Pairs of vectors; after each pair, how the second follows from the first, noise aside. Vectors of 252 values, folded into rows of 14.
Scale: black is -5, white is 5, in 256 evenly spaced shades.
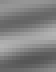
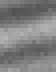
reversed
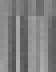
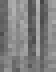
reversed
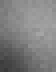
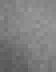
shrunk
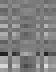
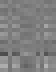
shrunk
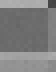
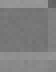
shrunk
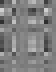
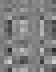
reversed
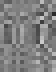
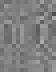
shrunk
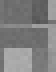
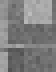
reversed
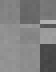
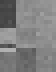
reversed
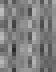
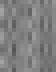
shrunk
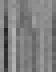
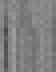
shrunk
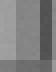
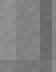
shrunk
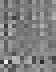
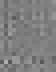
shrunk
